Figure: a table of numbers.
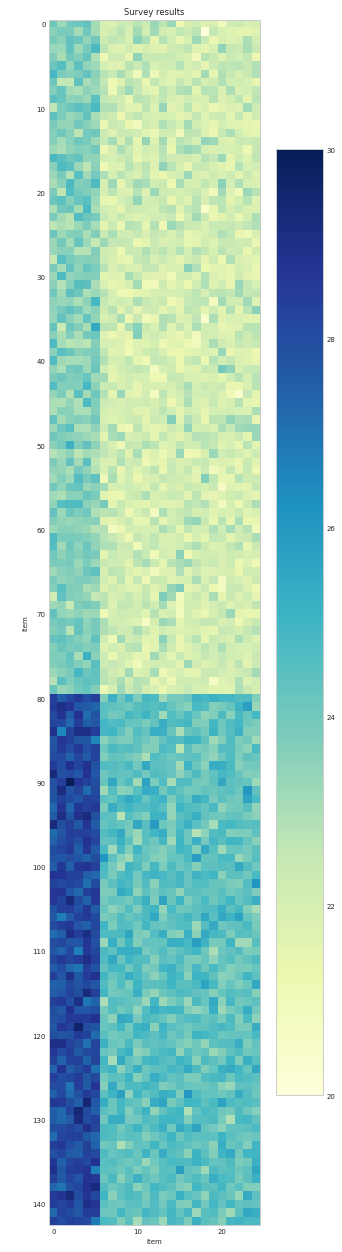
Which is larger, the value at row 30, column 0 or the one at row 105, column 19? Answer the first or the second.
the second
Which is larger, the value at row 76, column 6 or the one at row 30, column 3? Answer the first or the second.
the second
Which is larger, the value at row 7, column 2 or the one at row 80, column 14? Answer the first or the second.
the second
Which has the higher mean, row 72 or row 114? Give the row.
114
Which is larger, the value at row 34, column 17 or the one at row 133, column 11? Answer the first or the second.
the second
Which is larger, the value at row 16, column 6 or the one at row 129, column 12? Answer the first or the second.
the second
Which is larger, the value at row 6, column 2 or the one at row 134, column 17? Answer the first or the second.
the second
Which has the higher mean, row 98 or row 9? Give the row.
98
